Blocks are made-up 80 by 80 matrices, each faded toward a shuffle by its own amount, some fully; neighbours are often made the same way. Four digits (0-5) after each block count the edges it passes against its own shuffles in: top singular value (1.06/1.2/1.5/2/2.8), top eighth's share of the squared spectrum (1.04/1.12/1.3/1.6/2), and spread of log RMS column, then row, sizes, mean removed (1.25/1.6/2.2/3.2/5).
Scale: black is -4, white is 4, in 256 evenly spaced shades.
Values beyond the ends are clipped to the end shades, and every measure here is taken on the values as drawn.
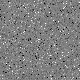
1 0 0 0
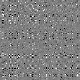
4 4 3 3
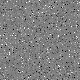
1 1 0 0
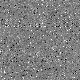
3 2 0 1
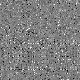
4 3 0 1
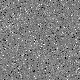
1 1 0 0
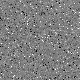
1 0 0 0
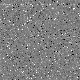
2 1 0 0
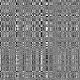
5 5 4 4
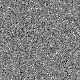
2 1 0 0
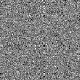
4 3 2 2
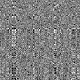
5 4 3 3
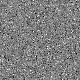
0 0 0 0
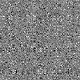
4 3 2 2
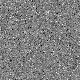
0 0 0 0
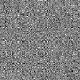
4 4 2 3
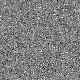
2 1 0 0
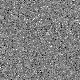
0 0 0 0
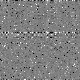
4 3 1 2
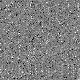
3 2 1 0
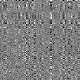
5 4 3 3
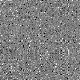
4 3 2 1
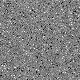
1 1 0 0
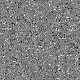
2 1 0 0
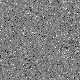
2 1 0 0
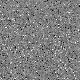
3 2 0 0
